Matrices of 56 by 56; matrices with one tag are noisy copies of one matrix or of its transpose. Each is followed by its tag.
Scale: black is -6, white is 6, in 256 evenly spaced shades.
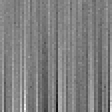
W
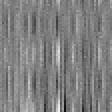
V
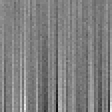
W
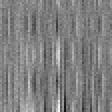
V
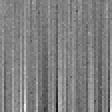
W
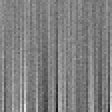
W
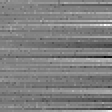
W
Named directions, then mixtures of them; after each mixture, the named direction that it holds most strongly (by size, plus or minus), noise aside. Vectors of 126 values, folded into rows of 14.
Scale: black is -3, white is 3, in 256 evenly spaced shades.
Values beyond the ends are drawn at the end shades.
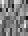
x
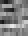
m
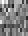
x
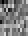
x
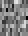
x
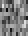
x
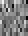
x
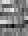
m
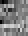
m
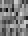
x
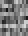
m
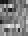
m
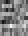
m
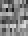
m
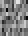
x
